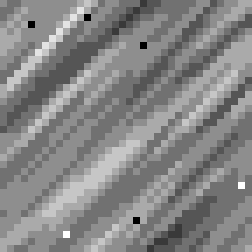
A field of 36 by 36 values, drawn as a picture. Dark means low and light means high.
Six lone cells stand out: two far higher and four far lower than their neighbours. The grain runs diagonally up to the right. No row or column stands out. The halves do not mirror each other. Overall the values sit about 50% of the way up the scale.
